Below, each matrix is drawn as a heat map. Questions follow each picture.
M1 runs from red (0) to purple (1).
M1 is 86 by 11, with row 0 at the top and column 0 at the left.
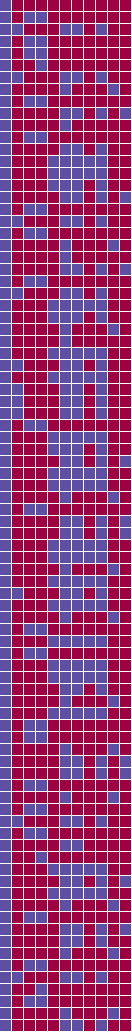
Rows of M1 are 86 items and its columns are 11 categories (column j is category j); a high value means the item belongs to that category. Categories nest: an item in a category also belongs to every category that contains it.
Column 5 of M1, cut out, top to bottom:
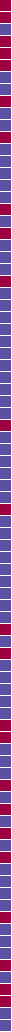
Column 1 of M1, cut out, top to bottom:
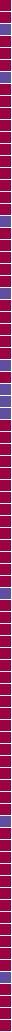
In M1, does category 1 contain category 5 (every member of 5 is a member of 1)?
no
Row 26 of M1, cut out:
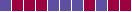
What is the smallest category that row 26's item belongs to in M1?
4
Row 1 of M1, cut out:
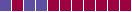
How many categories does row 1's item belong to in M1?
3
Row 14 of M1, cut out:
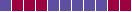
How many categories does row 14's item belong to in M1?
6
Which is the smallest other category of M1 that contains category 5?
0
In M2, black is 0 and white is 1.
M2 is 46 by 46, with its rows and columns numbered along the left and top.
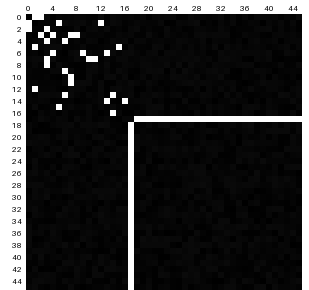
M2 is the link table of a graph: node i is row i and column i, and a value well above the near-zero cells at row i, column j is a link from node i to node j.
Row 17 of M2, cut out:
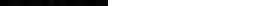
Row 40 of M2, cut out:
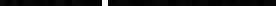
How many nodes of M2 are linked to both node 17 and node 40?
0
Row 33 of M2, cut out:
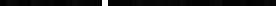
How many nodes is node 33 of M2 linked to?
1
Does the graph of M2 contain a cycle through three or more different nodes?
no
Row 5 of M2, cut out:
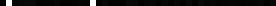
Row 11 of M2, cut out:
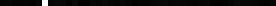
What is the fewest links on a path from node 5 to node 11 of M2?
6
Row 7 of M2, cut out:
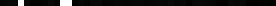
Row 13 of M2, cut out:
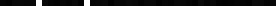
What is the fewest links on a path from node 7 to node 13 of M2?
4
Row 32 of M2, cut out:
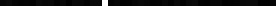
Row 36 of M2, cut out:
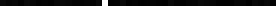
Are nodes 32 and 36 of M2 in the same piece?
yes
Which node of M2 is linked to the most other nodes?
node 17
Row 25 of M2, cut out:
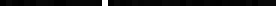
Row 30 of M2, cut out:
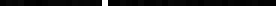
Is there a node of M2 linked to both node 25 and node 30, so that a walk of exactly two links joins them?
yes
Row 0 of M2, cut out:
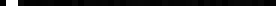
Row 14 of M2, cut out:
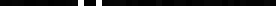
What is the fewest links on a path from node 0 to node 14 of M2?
6
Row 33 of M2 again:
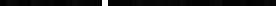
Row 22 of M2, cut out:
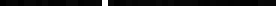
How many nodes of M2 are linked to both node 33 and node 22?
1
